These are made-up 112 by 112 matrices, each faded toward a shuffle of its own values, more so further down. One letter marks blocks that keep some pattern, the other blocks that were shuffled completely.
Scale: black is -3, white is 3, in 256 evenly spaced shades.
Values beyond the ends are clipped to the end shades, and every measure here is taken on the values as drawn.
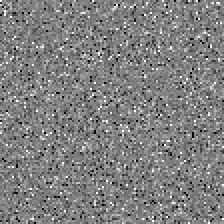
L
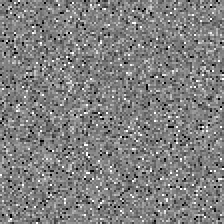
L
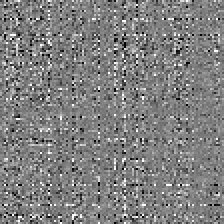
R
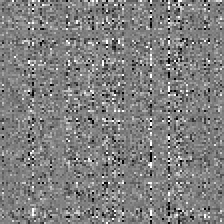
R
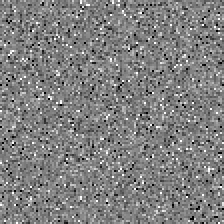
L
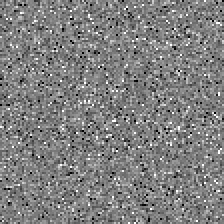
L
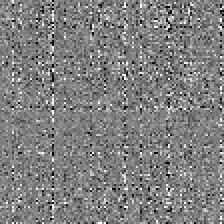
R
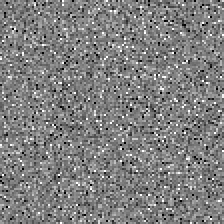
L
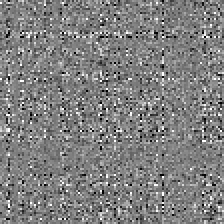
R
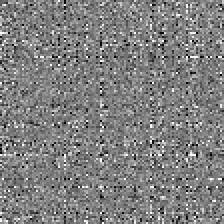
R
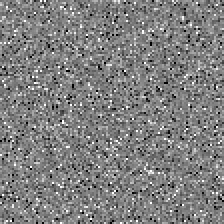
L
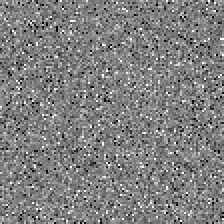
L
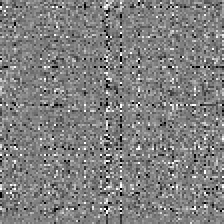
R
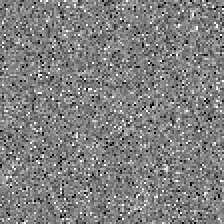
L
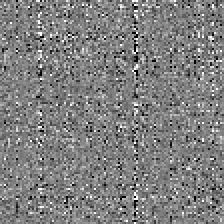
R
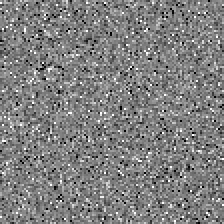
L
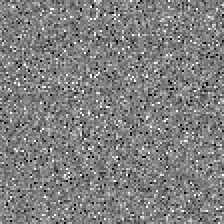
L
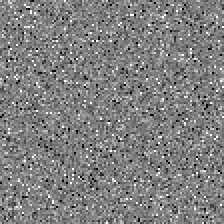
L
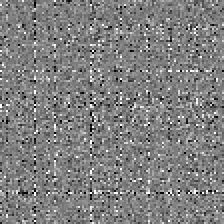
R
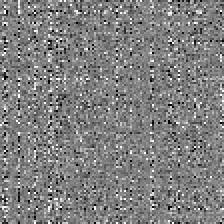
R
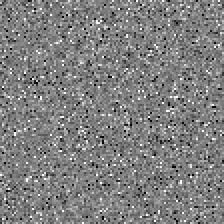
L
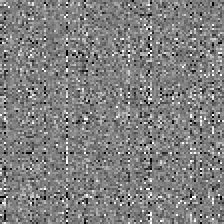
R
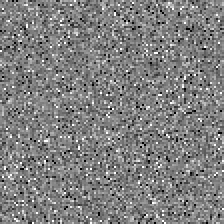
L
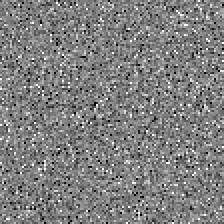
L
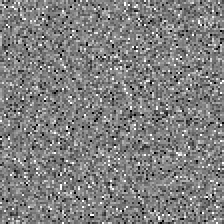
L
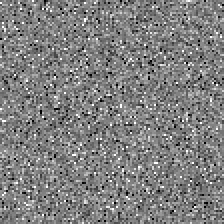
L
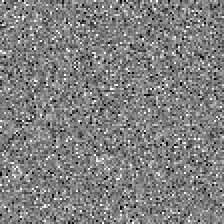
L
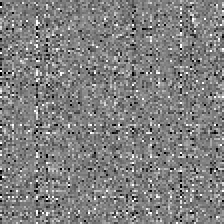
R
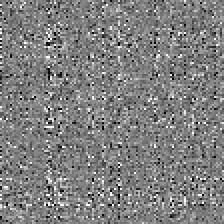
R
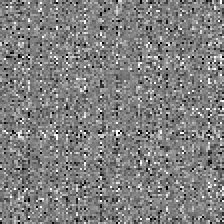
R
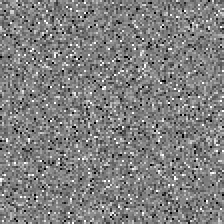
L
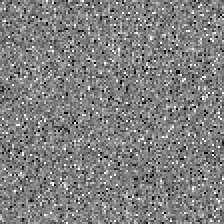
L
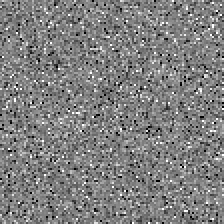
L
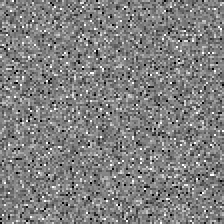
L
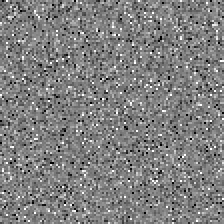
L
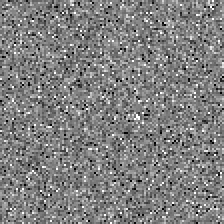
L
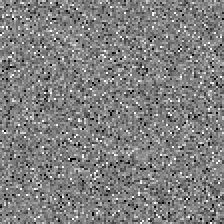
L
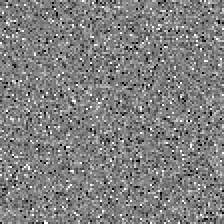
L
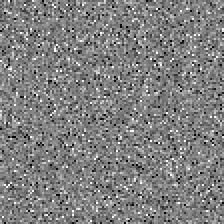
L
